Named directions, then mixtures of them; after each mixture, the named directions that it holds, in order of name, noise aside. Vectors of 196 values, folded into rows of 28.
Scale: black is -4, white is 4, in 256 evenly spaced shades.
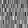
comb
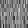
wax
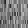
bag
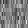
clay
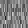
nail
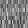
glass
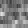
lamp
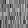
bag, glass, wax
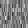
nail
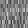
glass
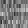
bag, glass, lamp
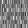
comb, nail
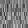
nail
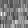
lamp, wax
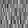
clay, glass, nail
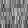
clay, wax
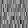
comb, glass, nail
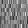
bag, comb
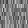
clay, comb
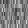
clay, nail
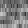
comb, lamp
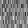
comb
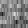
bag, lamp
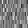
comb
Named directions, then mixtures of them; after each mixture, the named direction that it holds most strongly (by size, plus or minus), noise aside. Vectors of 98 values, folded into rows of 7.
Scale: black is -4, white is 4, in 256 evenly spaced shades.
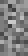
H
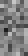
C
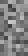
H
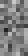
C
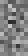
H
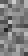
C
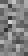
H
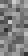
C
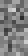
C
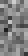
C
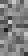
C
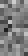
C
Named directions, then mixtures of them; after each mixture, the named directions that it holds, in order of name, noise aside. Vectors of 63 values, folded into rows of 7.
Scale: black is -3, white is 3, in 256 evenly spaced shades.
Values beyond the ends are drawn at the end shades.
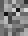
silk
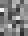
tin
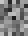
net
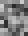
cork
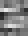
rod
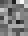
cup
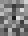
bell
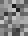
cork, silk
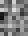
net, rod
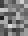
cup, rod, silk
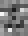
bell, rod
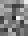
bell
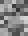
cork, silk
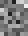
cup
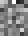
bell, cup, net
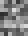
net, rod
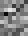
cork, rod, silk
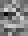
rod, silk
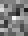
cork, net, tin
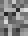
bell, silk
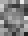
cork, net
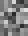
bell, cup, silk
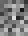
bell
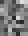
bell, cup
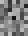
net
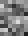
cork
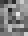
cork, cup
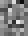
cup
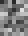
cup, net, rod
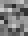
cork, rod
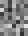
bell, net, tin
